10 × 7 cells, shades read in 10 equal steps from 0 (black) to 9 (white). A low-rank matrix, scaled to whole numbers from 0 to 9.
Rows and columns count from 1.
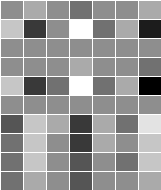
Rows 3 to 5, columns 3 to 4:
5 5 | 5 6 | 4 9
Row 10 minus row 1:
-1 0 0 -1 0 0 0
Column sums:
49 52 50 48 50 50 49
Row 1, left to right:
5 6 5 4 5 5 6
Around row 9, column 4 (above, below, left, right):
2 3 5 5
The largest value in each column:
7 7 6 9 6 6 8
